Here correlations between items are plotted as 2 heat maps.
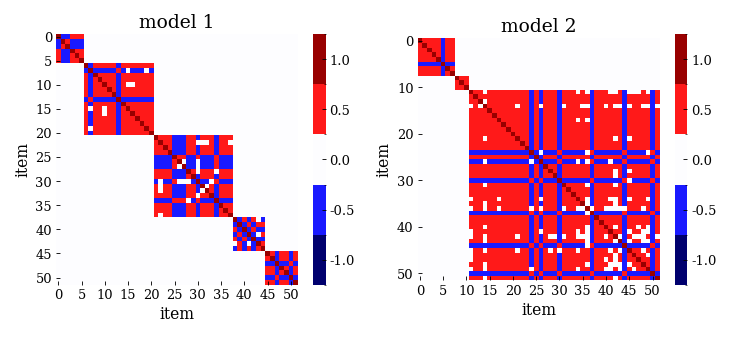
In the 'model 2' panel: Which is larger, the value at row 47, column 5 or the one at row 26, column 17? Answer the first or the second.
the first
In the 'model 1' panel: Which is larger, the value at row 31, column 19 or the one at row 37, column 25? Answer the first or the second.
the first
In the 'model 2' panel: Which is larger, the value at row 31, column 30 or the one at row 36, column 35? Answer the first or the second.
the second
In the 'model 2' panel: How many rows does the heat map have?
52
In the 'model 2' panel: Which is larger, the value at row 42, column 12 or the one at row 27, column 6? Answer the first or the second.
the first
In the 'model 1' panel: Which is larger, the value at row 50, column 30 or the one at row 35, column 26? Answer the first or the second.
the first
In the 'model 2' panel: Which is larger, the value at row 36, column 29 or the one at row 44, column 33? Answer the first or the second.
the first
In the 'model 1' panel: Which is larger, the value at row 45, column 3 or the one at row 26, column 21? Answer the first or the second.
the first
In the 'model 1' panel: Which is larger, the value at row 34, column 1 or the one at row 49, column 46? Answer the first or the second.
the second
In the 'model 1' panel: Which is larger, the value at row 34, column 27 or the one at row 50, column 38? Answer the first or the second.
the first
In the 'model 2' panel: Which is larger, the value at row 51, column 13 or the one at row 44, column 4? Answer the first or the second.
the first
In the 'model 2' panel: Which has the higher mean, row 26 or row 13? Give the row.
13
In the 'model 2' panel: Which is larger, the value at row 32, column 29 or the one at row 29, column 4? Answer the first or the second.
the first
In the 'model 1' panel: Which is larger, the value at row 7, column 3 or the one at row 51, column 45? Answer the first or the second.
the second
